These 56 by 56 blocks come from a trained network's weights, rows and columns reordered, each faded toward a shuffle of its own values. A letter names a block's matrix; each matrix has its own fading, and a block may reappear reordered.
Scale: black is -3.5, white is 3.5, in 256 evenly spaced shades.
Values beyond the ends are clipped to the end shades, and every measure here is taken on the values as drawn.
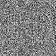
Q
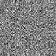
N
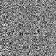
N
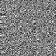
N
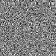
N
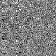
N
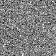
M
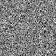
Q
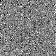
M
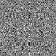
N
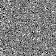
M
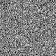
Q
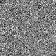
Q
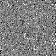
M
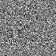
Q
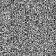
Q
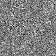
M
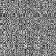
N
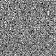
Q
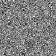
Q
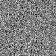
Q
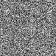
Q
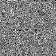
M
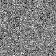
Q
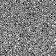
M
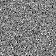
M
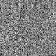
Q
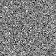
M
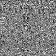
Q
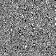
M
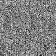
Q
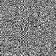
N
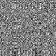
N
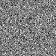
Q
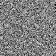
Q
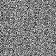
Q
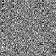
N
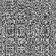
N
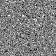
M
